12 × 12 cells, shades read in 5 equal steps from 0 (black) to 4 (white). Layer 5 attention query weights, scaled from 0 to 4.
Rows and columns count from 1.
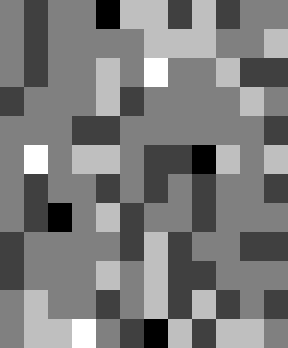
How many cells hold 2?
74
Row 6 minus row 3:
0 3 0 1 0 0 -3 -1 -2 0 1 2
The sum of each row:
22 27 25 24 21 26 19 20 20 23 23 27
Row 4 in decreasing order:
3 3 2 2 2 2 2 2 2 2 1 1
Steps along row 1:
down up same down up same down up down up same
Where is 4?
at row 3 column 7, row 6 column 2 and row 12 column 4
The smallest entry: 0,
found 4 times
